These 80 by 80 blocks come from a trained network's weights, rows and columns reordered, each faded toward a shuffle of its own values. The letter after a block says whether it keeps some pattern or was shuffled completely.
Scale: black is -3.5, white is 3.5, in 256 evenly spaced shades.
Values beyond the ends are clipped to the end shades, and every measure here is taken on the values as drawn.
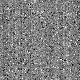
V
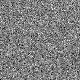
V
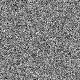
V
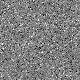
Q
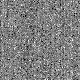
V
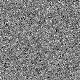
V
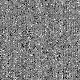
V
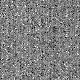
V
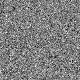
Q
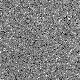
Q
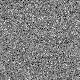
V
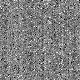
V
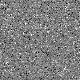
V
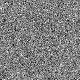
Q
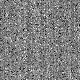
V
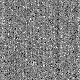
V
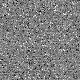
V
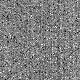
V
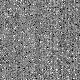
V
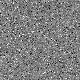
Q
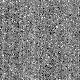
V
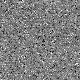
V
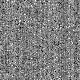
V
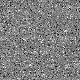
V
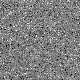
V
